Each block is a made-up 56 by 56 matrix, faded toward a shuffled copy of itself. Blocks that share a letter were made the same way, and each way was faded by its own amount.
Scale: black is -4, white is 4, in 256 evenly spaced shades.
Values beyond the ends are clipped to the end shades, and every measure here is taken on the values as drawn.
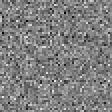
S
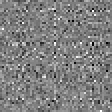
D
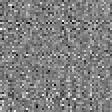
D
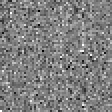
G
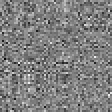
D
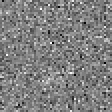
G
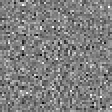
S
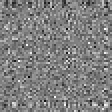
D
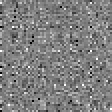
D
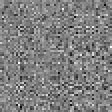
D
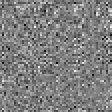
D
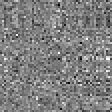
D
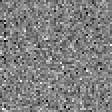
G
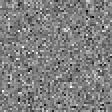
G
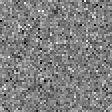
G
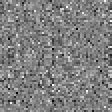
S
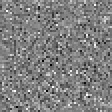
G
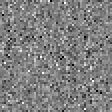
G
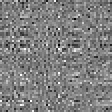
D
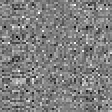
D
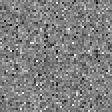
G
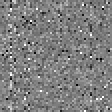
G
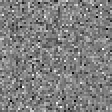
G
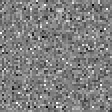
S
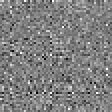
D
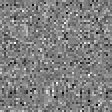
S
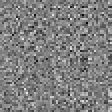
D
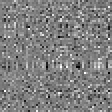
D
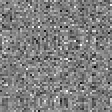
S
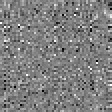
S
